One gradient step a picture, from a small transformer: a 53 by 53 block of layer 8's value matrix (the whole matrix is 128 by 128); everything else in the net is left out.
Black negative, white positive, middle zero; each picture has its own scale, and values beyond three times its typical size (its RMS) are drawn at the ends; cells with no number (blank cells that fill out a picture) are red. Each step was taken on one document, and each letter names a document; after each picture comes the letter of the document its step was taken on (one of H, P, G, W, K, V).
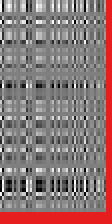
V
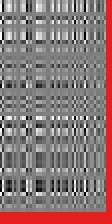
V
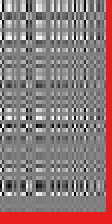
V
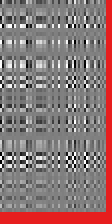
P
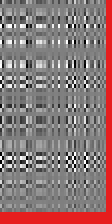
P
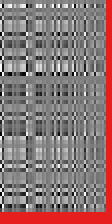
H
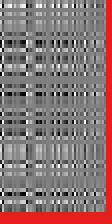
H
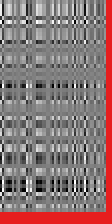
V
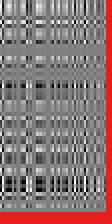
V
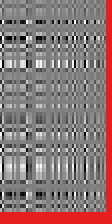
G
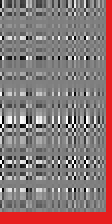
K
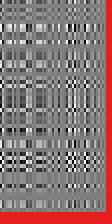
P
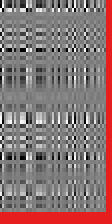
K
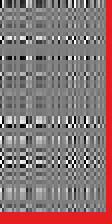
K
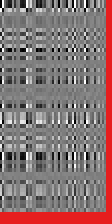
K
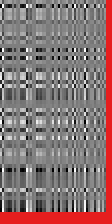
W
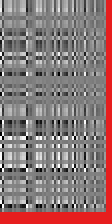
H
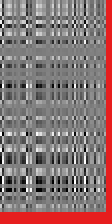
V
